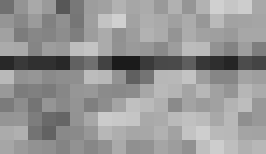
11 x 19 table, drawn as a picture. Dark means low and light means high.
Histogram: skewed, a long tail of low values. Grain: streaks across. Average level on the scale: 60%. Odd lines: row 5.
